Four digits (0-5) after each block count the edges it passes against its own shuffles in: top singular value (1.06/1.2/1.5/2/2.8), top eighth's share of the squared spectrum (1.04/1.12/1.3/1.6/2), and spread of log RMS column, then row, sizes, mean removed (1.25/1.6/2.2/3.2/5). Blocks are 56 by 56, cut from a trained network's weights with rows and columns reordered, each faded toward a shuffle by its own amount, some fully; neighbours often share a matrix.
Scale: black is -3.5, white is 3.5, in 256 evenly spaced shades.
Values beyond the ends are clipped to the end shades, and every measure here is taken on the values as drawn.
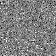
2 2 0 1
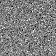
0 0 0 0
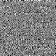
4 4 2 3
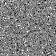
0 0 0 0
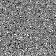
1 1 0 0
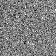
2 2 0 0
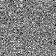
3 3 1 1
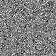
0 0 0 0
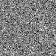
2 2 0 1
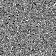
0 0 0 0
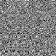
3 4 0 2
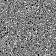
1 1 0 0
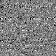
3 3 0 2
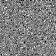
2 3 0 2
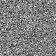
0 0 0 0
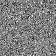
0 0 0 0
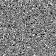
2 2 0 1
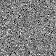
1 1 0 0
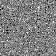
2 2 0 1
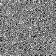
2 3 1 1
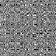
3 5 2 3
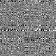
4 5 2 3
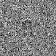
3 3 1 1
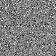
1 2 0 1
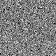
1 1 0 0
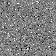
1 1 0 0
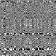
4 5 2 3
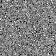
1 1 0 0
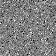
1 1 0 0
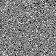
0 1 0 0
